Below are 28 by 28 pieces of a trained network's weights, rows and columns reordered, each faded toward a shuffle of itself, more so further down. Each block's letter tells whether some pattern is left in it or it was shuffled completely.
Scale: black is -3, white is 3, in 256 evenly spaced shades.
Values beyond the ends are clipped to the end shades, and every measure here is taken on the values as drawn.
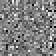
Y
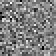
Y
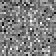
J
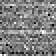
Y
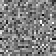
Y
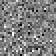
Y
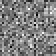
Y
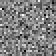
J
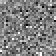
J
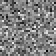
J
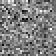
Y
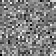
Y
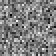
J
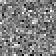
J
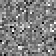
J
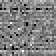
Y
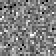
J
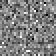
J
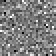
J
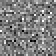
Y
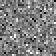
J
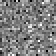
Y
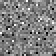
J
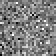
J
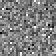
J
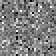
Y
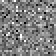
J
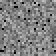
J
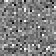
Y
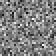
J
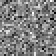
J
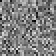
Y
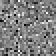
Y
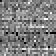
Y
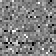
Y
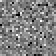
J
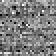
Y
